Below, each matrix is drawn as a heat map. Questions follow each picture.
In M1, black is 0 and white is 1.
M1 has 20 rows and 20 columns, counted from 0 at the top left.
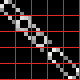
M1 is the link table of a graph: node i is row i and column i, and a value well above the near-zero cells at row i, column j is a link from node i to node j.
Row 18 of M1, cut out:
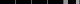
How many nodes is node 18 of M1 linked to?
2
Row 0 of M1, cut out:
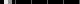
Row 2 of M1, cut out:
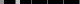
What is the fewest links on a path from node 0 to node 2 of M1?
1
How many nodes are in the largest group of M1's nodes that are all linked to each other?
3
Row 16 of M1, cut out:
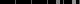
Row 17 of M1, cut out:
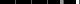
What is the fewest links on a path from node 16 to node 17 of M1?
3
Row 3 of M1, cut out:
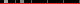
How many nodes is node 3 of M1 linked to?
2
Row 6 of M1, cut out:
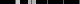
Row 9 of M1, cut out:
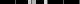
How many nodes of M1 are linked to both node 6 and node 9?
2
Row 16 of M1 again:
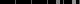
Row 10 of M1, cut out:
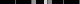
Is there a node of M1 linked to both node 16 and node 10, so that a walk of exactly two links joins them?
no
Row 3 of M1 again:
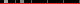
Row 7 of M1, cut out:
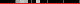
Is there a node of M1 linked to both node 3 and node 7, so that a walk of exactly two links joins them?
yes
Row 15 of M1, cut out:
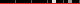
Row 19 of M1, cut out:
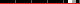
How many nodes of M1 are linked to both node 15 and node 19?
1
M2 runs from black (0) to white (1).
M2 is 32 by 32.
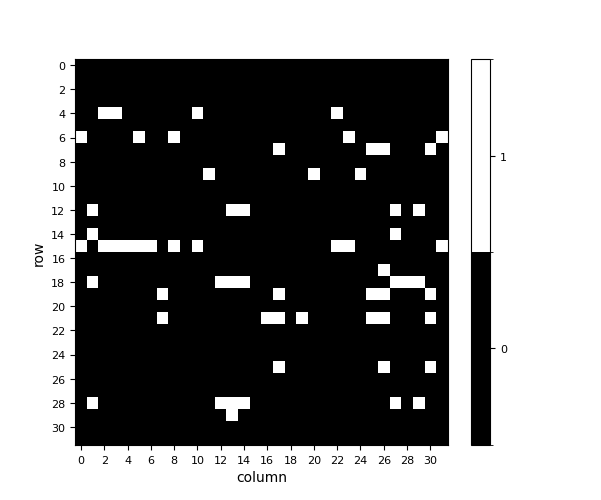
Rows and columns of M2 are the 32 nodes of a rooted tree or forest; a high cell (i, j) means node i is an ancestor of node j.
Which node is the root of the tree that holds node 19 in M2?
21
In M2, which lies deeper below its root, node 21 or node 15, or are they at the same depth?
the same depth
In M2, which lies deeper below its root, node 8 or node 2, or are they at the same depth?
the same depth
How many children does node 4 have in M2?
4
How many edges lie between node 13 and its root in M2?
4
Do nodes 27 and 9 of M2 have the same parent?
no
